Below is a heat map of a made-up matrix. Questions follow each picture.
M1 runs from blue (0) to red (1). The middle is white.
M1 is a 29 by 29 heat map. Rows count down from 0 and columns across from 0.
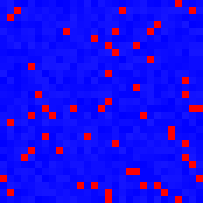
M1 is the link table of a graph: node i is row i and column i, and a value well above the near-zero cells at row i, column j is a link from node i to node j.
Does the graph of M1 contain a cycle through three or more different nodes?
no
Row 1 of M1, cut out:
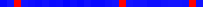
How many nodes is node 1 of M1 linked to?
3
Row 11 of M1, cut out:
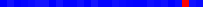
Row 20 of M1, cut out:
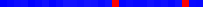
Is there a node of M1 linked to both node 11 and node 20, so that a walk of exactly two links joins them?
yes
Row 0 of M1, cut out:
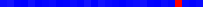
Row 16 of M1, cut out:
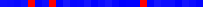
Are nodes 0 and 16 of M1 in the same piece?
no
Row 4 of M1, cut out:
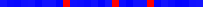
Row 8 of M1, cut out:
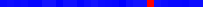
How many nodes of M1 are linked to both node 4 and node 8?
1
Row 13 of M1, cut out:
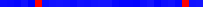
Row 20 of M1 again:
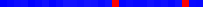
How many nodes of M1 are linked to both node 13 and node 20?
1
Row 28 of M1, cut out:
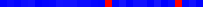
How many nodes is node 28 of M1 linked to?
2
